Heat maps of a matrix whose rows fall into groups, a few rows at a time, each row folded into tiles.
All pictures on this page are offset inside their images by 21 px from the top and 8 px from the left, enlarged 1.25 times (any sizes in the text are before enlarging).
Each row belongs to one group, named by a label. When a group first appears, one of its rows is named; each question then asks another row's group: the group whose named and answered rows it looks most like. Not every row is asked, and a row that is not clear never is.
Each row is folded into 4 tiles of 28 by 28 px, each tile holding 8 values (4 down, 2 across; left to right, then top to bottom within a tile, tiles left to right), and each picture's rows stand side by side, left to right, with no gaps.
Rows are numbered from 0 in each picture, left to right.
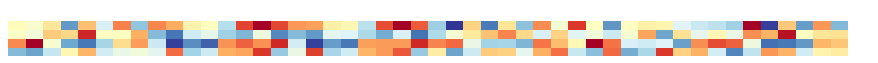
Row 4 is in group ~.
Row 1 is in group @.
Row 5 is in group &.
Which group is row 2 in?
@
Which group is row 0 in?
&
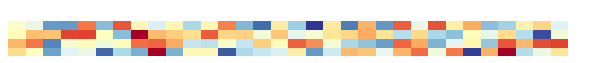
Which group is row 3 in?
@
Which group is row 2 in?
&
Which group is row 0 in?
&
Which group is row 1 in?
&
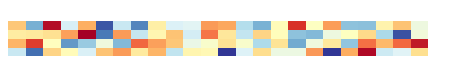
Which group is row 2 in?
@
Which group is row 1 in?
~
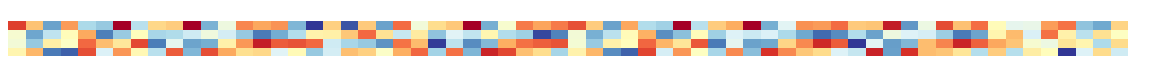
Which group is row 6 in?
@
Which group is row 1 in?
@
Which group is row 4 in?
@
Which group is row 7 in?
~
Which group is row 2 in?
&
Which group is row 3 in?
@
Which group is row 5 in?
@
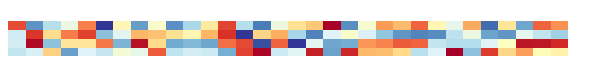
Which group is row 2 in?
@
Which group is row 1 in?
~
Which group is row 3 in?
@
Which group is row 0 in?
~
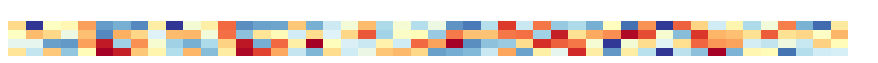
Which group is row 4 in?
&
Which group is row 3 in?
&
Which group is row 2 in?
~
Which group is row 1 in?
~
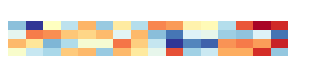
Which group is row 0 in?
&
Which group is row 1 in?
@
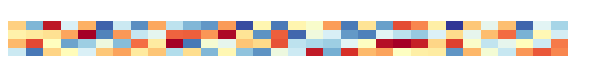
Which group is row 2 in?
@
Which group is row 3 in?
~
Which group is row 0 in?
~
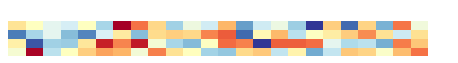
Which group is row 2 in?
&
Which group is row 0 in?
@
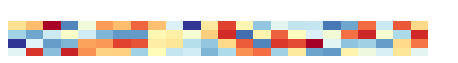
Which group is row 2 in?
&
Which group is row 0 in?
@
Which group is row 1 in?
~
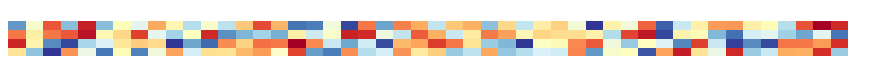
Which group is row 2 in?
&
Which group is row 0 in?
&
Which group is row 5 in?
@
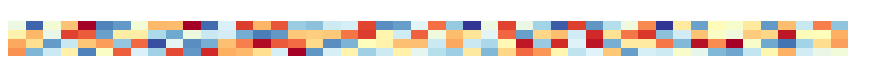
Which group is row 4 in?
~
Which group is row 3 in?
~
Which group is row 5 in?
&
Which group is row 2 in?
&
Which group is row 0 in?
~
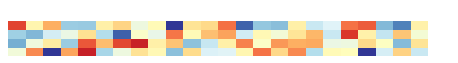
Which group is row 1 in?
~
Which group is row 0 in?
@
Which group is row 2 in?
~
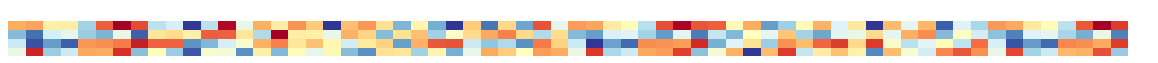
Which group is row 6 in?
~
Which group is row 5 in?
@
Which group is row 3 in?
&
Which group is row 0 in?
@
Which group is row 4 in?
@
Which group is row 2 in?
~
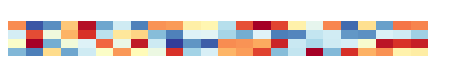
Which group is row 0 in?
~
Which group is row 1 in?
@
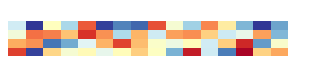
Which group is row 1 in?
~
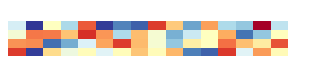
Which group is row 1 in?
@
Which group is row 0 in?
&
